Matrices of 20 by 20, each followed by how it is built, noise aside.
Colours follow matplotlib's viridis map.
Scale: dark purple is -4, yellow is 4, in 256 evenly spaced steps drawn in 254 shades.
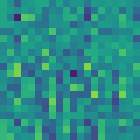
low rank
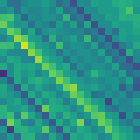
Toeplitz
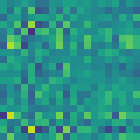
low rank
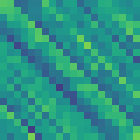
Toeplitz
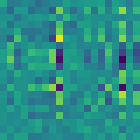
low rank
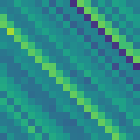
Toeplitz
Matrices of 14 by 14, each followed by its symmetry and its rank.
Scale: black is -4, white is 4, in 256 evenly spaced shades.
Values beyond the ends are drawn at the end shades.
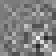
symmetric, rank three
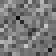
symmetric, full rank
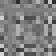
antisymmetric, rank two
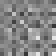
symmetric, rank three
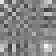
symmetric, rank three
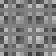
symmetric, rank one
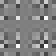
symmetric, rank one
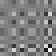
symmetric, rank one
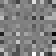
antisymmetric, rank two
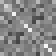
symmetric, full rank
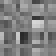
antisymmetric, rank two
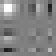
symmetric, rank one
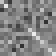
symmetric, full rank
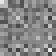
symmetric, rank three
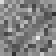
symmetric, full rank
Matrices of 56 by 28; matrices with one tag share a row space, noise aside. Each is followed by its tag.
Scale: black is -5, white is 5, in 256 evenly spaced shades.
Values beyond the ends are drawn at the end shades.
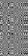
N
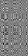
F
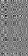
F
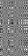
N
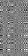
N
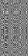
F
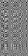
F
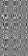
F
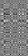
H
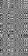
N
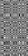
H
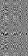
F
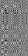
F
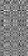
H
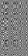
F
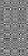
H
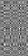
H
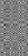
H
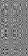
F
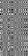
N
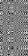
N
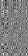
F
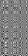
F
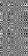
N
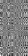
N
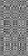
H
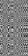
N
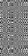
N
